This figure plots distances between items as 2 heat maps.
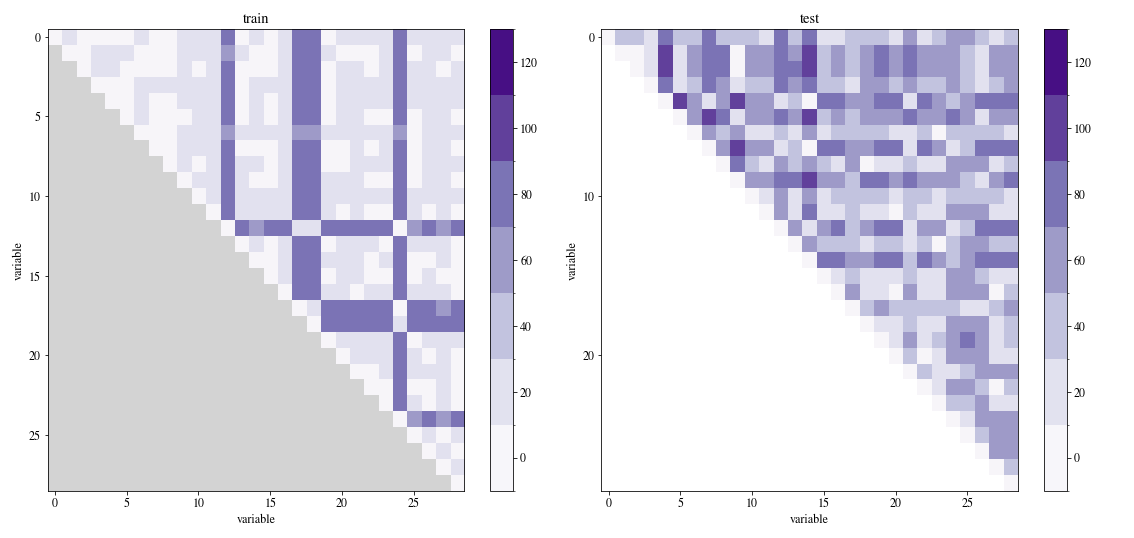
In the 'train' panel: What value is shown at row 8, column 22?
20
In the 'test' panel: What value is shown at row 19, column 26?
60
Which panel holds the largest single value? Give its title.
test
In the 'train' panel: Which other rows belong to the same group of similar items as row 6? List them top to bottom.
0, 1, 2, 3, 4, 5, 7, 8, 9, 10, 11, 13, 14, 15, 16, 19, 20, 21, 22, 23, 25, 26, 27, 28
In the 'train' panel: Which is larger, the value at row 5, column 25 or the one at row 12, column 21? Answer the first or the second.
the second
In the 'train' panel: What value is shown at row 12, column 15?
80
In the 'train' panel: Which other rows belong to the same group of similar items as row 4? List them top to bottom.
0, 1, 2, 3, 5, 6, 7, 8, 9, 10, 11, 13, 14, 15, 16, 19, 20, 21, 22, 23, 25, 26, 27, 28
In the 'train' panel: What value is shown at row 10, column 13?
20
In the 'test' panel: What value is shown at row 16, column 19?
20
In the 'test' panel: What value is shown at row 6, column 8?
40
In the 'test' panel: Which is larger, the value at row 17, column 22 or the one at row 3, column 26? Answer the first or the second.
the first
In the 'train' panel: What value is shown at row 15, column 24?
80
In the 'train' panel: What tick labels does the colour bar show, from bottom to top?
0, 20, 40, 60, 80, 100, 120
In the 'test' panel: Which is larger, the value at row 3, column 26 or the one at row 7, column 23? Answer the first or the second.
the second
